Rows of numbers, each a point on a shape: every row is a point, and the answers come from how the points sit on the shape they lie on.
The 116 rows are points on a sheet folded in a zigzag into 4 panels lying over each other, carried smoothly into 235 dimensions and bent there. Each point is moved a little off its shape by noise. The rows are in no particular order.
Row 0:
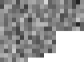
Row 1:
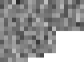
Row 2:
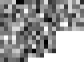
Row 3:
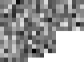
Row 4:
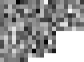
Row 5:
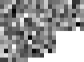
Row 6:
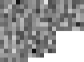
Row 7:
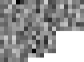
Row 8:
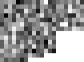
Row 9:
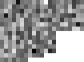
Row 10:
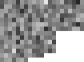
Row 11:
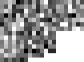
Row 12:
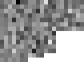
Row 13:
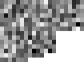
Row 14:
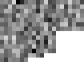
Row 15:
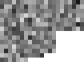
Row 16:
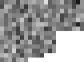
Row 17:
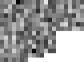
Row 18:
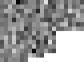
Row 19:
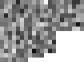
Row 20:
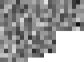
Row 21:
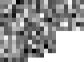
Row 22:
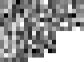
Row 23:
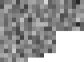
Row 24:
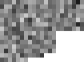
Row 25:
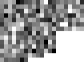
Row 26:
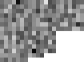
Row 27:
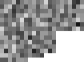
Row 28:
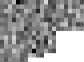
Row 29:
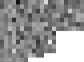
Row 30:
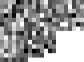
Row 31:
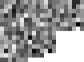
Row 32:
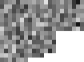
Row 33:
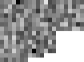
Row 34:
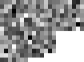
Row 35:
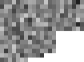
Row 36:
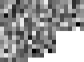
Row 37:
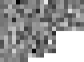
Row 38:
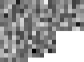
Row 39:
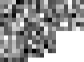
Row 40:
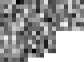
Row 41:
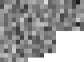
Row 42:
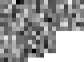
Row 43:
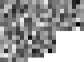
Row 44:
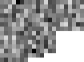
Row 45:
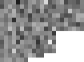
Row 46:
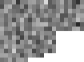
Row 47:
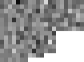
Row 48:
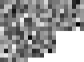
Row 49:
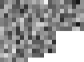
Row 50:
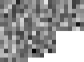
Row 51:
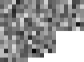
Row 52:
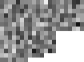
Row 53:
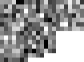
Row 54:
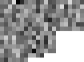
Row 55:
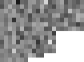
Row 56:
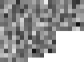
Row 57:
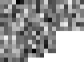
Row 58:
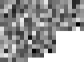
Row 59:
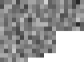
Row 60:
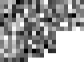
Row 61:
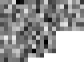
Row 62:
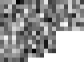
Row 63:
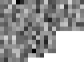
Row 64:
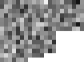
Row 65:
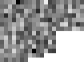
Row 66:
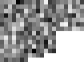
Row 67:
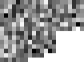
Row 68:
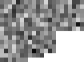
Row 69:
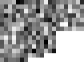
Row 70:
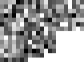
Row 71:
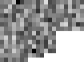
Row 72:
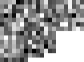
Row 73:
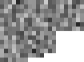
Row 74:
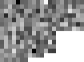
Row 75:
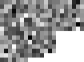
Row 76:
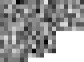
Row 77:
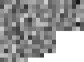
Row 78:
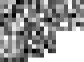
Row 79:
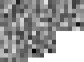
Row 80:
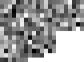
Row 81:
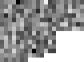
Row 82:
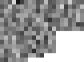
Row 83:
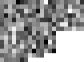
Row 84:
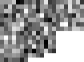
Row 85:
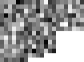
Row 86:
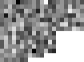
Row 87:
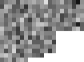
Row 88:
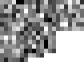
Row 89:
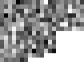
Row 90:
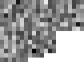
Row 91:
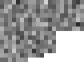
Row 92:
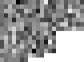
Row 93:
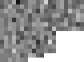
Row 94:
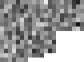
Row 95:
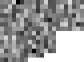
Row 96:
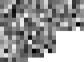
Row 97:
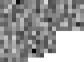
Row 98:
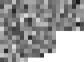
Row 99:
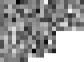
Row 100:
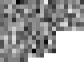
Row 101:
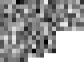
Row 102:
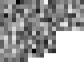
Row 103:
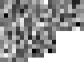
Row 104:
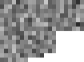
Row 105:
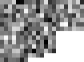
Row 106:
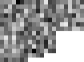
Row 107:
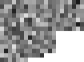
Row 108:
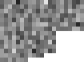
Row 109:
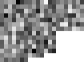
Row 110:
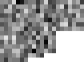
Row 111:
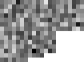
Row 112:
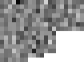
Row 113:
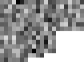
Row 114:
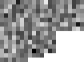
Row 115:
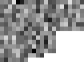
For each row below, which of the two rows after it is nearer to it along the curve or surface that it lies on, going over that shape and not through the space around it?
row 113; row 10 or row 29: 29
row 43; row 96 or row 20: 96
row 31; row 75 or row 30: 75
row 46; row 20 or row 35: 35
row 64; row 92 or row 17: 17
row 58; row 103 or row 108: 103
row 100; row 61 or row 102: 61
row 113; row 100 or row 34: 100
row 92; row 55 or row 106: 55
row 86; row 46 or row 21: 46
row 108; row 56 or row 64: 64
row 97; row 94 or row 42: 42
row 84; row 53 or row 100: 53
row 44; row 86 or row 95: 95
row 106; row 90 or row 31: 90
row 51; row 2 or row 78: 78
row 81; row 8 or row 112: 8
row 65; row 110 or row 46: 46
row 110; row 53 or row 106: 53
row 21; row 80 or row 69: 80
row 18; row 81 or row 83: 83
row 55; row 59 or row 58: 59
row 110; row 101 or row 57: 101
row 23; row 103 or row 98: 98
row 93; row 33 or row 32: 33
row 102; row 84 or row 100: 84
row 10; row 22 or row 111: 111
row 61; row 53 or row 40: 53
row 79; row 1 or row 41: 41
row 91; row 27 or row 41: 41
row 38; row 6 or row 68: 68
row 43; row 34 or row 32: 34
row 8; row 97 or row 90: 97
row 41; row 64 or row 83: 64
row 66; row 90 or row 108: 108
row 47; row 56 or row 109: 109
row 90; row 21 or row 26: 21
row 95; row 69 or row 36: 69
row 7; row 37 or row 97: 37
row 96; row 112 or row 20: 20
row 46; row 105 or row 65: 65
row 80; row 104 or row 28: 104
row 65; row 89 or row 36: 89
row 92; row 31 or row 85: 85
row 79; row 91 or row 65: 91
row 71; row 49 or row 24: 24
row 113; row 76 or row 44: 76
